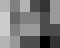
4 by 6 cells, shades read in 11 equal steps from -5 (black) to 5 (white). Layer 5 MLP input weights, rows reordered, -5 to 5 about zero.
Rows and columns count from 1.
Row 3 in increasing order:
-2 -2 0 1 1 3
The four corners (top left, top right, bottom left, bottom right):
2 1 2 -3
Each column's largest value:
3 1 2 1 -2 1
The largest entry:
3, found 2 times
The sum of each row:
0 1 1 -9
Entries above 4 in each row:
0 0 0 0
